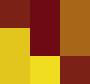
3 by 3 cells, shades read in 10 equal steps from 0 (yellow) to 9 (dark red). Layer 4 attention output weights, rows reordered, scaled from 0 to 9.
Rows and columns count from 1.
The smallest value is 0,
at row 3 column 2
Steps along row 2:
up down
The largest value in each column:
8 9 8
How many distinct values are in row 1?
3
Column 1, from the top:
8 1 1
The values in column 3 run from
5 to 8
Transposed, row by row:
8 1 1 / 9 9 0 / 5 5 8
